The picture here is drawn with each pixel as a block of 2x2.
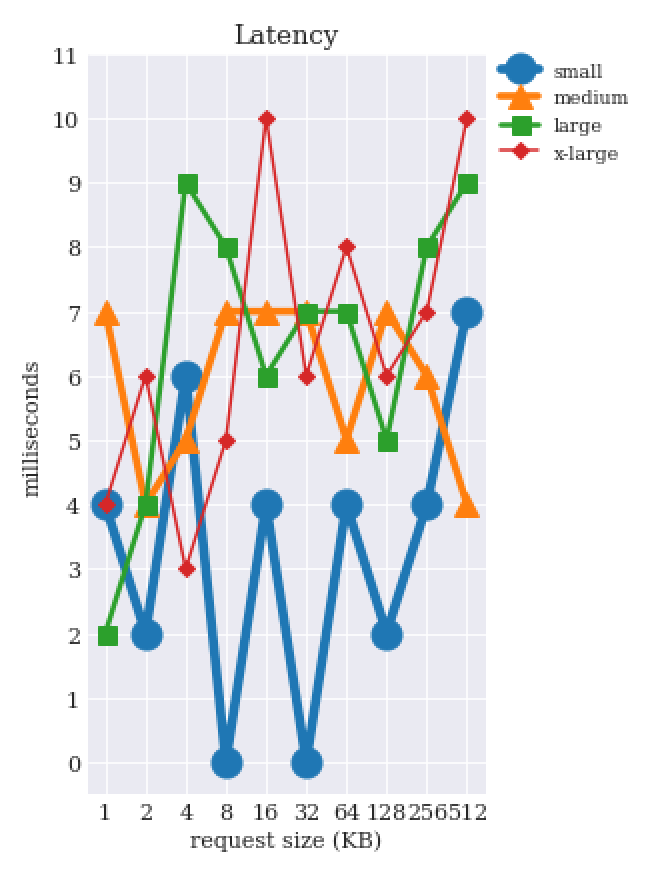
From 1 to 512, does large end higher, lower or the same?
higher
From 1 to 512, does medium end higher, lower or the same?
lower
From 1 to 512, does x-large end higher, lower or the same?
higher
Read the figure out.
Title: Latency
x-axis: request size (KB), ticks 1 2 4 8 16 32 64 128 256 512
y-axis: milliseconds, ticks 0 1 2 3 4 5 6 7 8 9 10 11
Legend: small, medium, large, x-large
Values:
small: 4 2 6 0 4 0 4 2 4 7
medium: 7 4 5 7 7 7 5 7 6 4
large: 2 4 9 8 6 7 7 5 8 9
x-large: 4 6 3 5 10 6 8 6 7 10
